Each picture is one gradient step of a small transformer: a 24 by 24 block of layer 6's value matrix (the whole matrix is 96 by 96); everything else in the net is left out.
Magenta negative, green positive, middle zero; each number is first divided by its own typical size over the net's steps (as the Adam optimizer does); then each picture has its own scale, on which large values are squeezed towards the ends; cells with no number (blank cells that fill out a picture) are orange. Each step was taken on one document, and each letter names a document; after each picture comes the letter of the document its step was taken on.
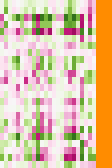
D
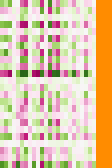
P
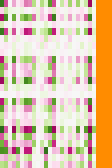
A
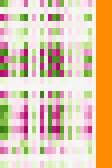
P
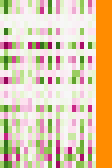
A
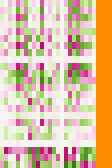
D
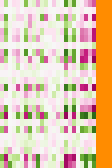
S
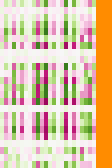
D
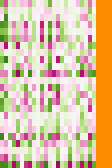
P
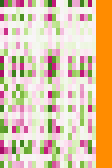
P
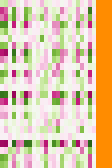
A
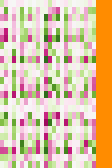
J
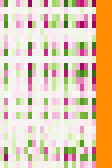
S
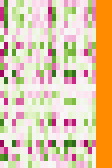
J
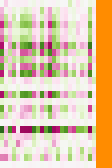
P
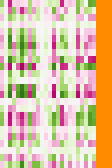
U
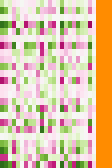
A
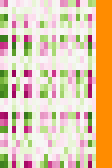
A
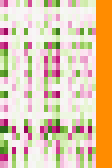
P
